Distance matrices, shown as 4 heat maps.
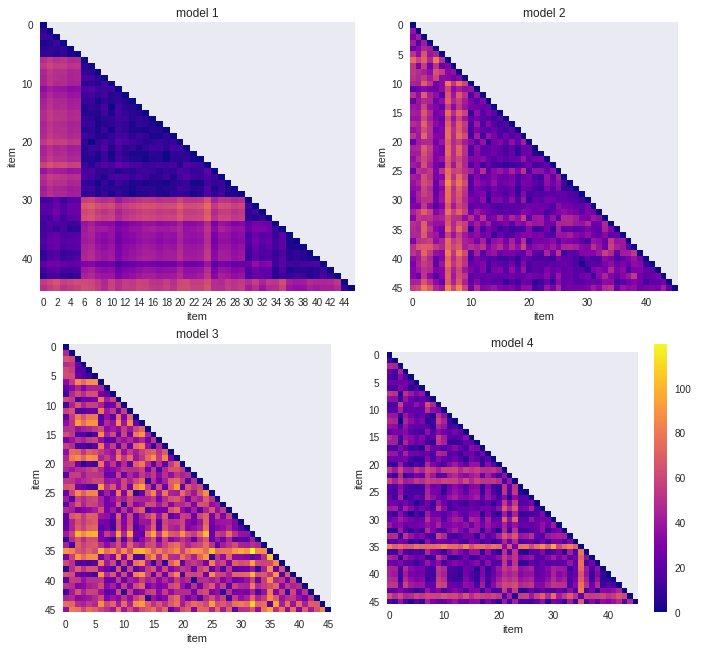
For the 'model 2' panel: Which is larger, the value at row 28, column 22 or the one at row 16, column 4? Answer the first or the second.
the second
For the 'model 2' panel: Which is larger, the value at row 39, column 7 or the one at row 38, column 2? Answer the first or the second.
the second
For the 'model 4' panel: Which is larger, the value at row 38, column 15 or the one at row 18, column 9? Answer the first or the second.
the second
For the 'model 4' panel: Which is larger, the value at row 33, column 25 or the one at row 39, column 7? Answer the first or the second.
the first
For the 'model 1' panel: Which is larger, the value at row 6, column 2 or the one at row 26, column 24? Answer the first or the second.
the first
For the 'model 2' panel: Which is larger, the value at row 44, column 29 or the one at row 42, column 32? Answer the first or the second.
the second
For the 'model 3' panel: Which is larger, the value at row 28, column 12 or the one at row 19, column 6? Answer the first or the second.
the first
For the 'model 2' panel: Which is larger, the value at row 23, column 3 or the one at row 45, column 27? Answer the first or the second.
the first
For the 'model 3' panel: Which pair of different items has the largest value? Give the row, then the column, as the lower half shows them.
35, 32
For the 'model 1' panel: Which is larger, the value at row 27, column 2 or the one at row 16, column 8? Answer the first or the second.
the first
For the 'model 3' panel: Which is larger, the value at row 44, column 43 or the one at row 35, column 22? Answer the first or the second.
the second
